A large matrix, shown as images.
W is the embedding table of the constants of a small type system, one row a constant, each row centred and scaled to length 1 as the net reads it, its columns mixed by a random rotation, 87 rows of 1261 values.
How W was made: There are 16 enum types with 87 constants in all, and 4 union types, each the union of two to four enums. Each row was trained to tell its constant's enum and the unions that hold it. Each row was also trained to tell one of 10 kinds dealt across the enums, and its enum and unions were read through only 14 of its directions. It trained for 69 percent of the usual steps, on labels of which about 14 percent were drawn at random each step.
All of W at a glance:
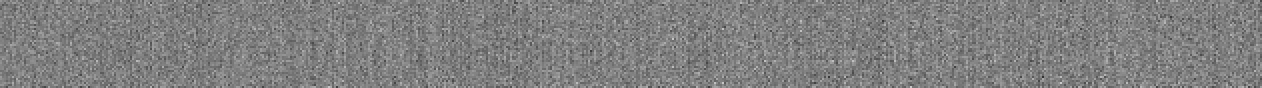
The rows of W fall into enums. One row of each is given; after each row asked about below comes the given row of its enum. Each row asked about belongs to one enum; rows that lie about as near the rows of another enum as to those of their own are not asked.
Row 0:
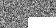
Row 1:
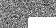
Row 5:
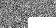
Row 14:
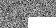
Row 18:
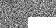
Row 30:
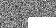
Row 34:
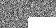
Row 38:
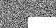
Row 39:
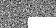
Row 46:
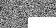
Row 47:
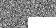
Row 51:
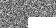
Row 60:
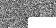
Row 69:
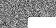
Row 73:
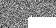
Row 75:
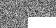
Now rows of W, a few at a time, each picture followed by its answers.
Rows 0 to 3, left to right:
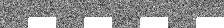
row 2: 51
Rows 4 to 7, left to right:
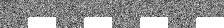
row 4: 47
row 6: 34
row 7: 30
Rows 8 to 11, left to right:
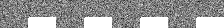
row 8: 75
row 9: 5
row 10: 30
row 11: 34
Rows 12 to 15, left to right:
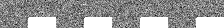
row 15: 46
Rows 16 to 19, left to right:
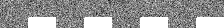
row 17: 39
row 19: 39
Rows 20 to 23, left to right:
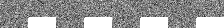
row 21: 30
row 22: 14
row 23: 30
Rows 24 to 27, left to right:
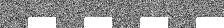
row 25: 39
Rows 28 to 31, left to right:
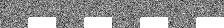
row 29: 69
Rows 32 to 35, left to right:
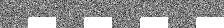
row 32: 46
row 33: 47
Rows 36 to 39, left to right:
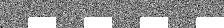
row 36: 0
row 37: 47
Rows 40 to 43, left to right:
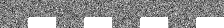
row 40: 47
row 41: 14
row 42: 51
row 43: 73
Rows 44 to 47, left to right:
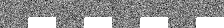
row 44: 0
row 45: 51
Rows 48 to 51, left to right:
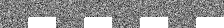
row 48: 38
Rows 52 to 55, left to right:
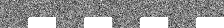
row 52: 60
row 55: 69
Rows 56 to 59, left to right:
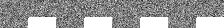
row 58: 14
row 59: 34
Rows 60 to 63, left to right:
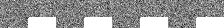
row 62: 1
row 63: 14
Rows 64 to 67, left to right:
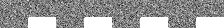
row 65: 1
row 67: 38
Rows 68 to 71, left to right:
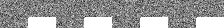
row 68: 51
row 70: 38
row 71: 5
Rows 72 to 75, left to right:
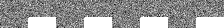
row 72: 30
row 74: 34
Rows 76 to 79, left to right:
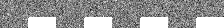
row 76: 73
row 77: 0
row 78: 18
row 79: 14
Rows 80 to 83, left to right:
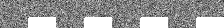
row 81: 47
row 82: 69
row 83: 34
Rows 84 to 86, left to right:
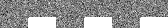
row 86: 39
